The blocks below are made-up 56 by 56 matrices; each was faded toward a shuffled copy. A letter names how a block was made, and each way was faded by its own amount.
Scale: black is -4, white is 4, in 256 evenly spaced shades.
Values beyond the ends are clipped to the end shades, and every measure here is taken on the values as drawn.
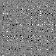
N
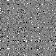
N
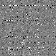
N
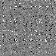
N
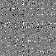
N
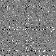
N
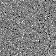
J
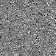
J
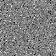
J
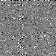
N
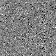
J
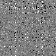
N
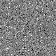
J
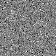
J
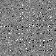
N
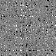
N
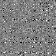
N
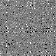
N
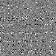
N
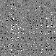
N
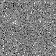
J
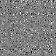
N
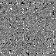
N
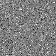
J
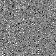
J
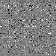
N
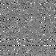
N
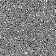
J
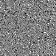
J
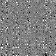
N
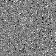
J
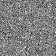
J
